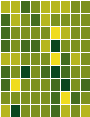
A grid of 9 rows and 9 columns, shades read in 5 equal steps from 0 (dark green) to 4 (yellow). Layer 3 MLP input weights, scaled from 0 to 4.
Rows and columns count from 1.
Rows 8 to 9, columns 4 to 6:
2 2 1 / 2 2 1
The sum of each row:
22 18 20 14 22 11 15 18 18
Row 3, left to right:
1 2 2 2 2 4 3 2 2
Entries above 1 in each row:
8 7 8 5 8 4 5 7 7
